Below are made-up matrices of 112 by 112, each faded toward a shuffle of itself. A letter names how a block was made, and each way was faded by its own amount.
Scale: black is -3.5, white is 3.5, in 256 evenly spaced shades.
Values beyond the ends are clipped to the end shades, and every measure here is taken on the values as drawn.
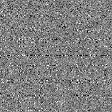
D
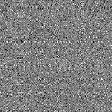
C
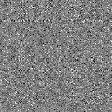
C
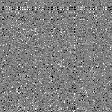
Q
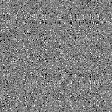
C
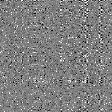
Q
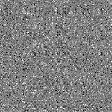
C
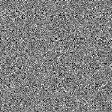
D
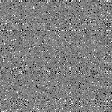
Q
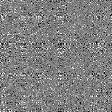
Q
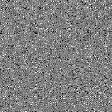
C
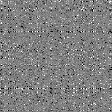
Q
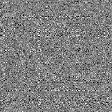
D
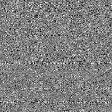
D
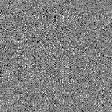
C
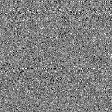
D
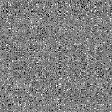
C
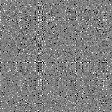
Q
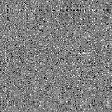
C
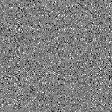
C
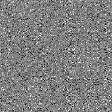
C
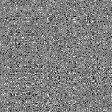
C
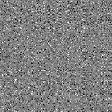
C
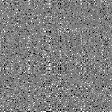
Q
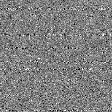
D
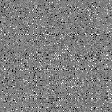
Q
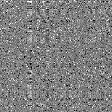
C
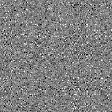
C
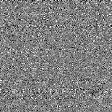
D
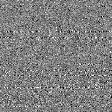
D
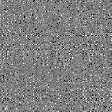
Q
